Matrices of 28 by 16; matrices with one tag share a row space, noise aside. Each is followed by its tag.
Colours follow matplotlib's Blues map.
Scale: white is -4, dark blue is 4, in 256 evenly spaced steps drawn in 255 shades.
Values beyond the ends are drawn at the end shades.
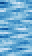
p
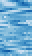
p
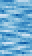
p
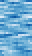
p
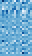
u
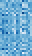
u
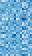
u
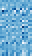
u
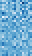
u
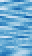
p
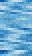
p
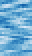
p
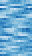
p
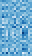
u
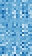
u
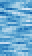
p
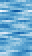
p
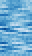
p
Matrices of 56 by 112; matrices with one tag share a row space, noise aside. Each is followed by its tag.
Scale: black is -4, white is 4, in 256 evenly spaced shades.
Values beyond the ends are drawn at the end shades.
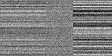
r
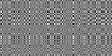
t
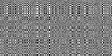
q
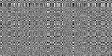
t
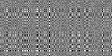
q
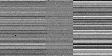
r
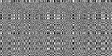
t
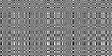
t
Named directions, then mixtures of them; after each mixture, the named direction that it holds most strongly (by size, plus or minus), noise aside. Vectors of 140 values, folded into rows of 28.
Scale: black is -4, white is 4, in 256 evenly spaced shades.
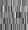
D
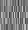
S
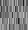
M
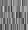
D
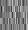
D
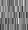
M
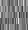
M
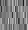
M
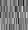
M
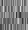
D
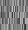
S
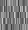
S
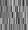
M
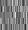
D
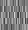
S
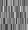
D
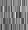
D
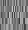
S
